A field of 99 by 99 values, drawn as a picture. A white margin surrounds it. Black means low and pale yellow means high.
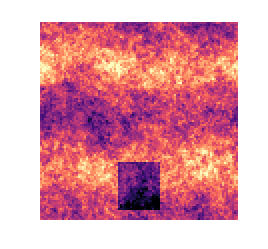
In the bottom middle lies a patch that is lower than the rest. Overall the values sit about 60% of the way up the scale. Stripes running across repeat 2 times from top to bottom.
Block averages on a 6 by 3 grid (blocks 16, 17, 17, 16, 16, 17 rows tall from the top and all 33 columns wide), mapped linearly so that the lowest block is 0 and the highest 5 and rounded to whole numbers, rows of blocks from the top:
4 2 2
4 5 5
1 2 2
2 2 3
4 2 5
2 0 2
